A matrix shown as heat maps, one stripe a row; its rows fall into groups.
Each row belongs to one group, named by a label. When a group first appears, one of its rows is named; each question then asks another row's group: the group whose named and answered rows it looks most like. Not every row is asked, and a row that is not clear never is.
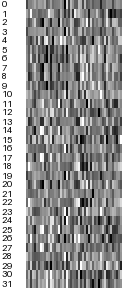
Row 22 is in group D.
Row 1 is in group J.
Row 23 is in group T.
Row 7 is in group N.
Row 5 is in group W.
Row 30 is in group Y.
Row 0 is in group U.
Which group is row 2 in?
N
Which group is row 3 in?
U
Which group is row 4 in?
Y
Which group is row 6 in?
W
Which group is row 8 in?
N
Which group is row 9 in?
W
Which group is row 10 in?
T
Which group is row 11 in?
D
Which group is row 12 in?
Y
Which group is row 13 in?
N
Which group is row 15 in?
Y
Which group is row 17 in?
D
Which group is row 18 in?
D
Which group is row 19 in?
U
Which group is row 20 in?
N
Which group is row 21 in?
Y
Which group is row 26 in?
J
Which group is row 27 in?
D
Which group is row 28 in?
T
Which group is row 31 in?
Y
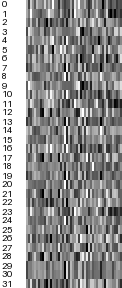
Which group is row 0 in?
J
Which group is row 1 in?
J
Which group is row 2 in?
W
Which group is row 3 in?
D
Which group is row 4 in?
Y
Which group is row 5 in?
Y
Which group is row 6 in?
Y
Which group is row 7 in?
U
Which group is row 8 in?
T
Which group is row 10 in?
Y
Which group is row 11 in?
J
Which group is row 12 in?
N
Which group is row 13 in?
U
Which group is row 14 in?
T
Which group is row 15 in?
T
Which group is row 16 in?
Y
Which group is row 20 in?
T
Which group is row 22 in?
W
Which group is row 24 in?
T
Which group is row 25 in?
D
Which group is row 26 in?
W
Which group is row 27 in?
D
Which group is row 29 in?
U
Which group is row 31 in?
W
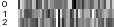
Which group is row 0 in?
D
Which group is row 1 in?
T
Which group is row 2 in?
T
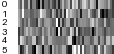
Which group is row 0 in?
W
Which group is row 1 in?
J
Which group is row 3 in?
U
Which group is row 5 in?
N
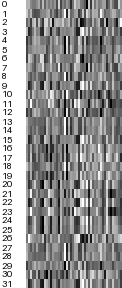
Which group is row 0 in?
D
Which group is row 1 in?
T
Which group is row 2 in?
Y
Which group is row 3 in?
N
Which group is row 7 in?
D
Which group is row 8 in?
T
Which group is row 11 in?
J
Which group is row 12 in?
U
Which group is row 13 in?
T
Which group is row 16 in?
W
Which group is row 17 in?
W
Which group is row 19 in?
W
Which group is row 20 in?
N
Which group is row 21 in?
J
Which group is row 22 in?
N
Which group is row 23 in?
J
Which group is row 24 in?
N
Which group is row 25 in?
N
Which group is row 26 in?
D
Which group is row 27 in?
T
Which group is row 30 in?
W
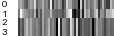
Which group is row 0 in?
D
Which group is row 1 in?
D
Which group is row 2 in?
U
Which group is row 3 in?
U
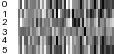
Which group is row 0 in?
J
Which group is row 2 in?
D
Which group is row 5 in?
J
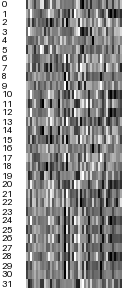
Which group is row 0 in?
D
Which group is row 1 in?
J
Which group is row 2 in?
W
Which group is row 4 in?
Y
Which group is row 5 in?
D
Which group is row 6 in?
T
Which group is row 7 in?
W
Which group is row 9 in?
T
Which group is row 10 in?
J
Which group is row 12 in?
J
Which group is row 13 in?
Y
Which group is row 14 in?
N
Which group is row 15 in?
W
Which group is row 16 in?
Y
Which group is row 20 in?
J
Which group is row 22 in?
Y
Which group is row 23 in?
U
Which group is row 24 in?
J
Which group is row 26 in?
J
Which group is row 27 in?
U
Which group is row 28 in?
J
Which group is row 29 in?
U
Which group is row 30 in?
U
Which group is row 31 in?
N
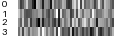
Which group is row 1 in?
T
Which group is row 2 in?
W
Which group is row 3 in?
Y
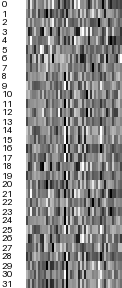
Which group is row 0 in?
J
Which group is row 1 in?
W
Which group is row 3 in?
N
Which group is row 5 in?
D
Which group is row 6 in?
Y
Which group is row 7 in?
Y
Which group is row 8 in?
U
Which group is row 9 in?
T
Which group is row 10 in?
D
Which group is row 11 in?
U
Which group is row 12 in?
D
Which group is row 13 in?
U
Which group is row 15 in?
T
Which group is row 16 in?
U
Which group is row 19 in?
U
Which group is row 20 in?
W
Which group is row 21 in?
J
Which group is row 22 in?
Y
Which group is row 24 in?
U
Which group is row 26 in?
N
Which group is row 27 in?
Y
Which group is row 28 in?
U
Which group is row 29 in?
W
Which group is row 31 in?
W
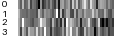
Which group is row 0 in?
W
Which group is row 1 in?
T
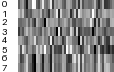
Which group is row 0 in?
D
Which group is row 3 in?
U
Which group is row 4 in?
D
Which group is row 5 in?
J
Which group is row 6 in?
N
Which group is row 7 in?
N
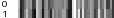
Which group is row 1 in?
N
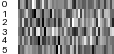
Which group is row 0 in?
D
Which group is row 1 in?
N
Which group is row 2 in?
W
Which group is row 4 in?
W
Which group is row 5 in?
U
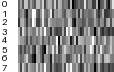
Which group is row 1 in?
D
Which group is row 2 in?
D
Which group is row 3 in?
J
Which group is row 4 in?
T
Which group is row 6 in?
N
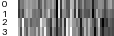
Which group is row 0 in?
U
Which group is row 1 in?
U
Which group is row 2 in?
J
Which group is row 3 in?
J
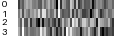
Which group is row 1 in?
Y
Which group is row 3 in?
J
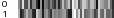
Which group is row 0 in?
W
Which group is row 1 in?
N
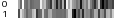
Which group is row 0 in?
J
